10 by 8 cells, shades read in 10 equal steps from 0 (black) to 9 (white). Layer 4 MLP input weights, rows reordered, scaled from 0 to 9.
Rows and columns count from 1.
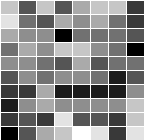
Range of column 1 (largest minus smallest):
8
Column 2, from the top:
3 4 5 6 5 5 2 5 3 3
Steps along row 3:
down same down up same same down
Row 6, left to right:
3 5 4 5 5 4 1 3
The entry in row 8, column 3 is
6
